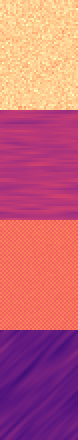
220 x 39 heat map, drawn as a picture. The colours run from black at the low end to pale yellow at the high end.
The table splits into 4 rows of 1 panel. Panel 1,1: very high, fine-grained, faint in contrast. Panel 2,1: middling, streaked across, faint in contrast. Panel 3,1: high, checkered, faint in contrast. Panel 4,1: low, slanting up to the right, faint in contrast.
